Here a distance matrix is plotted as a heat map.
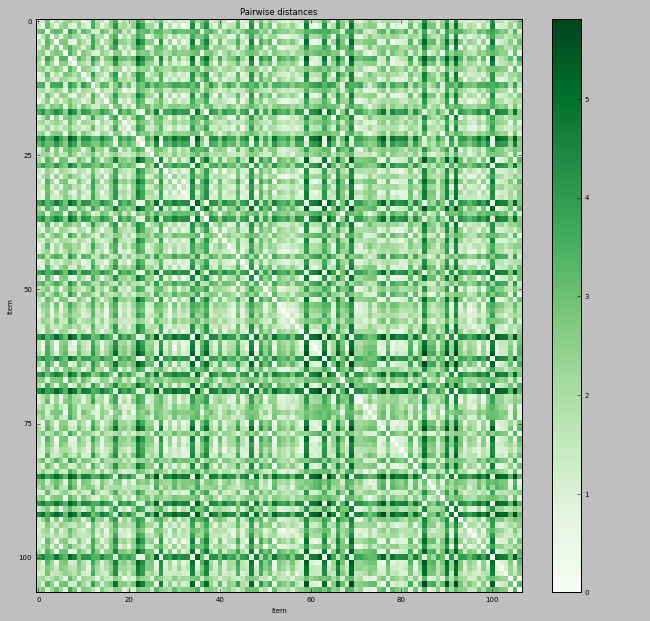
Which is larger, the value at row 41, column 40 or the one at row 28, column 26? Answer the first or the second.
the first
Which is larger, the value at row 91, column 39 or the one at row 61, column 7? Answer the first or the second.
the first
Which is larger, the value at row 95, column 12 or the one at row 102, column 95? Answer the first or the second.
the first
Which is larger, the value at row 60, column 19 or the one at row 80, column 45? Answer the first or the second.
the first
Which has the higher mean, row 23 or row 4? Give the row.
23
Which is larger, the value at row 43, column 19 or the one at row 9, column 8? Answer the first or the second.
the second
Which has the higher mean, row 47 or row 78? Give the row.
47
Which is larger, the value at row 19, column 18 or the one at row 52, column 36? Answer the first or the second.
the second
